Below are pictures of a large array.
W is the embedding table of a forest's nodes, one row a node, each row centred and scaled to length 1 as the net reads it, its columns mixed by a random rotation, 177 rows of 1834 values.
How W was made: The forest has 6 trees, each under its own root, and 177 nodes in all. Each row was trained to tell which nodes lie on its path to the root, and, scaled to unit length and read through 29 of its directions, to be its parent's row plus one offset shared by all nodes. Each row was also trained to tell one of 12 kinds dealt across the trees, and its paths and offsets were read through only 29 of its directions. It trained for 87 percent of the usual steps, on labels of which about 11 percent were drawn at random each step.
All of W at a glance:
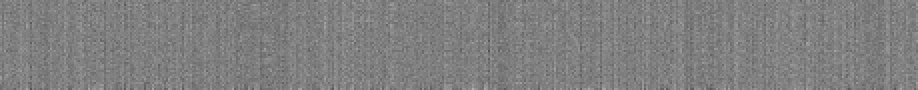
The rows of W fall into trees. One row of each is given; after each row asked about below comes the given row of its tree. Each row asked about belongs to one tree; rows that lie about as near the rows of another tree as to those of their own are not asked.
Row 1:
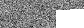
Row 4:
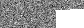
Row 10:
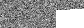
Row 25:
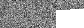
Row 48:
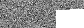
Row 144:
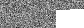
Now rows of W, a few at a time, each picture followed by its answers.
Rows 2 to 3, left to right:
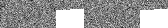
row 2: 4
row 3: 10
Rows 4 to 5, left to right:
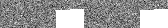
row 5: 10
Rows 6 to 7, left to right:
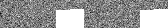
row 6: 144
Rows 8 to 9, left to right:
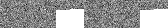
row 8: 25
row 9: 25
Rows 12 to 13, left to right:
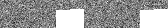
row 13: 144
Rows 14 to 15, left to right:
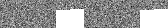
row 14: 48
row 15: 1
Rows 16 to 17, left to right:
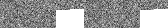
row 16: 48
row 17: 25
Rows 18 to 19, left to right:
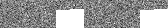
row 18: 10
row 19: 1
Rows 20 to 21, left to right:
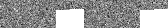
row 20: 25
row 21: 4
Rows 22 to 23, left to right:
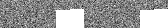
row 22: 48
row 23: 48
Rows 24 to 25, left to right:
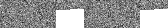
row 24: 25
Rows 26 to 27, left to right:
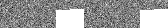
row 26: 4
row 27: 10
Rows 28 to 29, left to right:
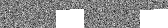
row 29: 1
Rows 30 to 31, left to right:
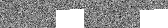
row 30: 4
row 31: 1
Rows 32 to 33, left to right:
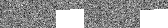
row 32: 4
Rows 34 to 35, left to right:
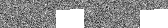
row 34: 10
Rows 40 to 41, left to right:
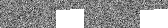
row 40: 1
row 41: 25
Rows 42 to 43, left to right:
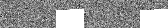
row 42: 1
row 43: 1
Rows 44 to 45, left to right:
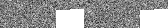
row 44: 10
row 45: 10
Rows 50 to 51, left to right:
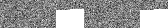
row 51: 10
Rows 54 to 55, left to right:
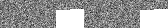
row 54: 10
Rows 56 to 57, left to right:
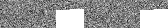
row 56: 10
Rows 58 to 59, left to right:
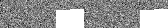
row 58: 48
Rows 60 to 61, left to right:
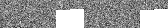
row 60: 144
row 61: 48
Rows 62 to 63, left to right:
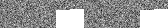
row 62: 10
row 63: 48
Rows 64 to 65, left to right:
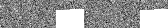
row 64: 25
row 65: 25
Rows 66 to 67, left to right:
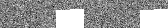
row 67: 10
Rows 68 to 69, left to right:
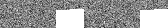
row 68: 1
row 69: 144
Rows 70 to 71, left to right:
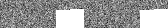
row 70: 4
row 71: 25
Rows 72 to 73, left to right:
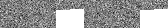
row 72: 25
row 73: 1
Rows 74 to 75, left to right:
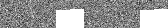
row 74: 25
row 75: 10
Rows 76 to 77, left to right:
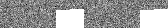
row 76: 25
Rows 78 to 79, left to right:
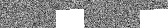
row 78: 4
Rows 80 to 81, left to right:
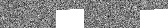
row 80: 144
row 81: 25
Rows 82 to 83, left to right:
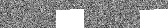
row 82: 144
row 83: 25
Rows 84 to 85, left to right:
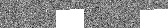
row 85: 10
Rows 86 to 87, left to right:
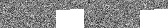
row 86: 10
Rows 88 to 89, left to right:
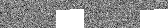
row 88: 144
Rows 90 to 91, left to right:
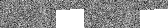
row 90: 48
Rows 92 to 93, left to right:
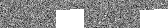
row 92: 48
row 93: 4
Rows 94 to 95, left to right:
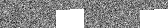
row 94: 10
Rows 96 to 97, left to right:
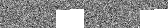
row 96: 1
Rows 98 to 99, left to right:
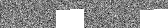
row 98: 4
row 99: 10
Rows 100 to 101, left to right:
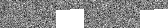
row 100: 25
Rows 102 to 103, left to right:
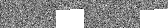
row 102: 4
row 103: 10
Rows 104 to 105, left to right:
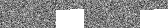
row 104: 144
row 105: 10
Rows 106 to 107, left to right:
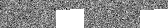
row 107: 48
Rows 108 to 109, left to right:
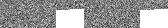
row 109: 48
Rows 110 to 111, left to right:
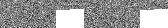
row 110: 48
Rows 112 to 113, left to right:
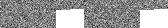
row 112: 25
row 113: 48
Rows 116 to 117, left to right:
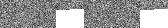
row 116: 4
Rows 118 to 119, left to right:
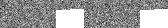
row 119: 25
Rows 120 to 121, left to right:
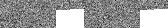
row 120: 1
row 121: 25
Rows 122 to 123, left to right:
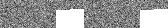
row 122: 48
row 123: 144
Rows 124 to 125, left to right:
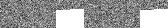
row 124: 25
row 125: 10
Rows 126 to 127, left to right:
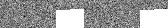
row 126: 25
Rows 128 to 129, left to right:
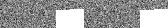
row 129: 10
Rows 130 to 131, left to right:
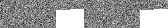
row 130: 48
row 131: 4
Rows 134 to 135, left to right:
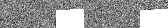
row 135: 48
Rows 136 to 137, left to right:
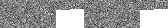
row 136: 10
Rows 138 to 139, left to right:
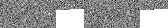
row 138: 10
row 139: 48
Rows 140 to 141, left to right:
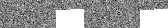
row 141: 1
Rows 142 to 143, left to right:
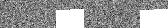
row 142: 10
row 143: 25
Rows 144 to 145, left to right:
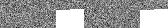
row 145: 48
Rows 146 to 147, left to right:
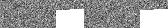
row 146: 48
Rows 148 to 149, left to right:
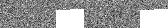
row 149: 48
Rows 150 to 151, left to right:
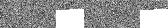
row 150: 144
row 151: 48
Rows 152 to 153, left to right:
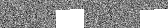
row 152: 10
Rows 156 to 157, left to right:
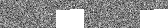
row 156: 10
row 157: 10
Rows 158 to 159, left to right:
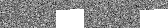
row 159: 4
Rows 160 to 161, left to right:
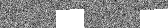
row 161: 1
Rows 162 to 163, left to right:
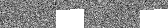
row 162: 10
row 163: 4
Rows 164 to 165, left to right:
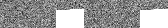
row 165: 25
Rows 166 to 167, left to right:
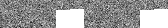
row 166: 144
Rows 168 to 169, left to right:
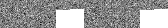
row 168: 1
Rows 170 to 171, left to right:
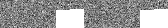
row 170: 48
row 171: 10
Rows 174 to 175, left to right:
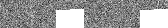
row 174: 25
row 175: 4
